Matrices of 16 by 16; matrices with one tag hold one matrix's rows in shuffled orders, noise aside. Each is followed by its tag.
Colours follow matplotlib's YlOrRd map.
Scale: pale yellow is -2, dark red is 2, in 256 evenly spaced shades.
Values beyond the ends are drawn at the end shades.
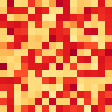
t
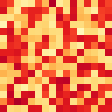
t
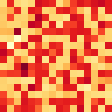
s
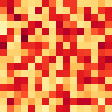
t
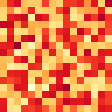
t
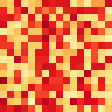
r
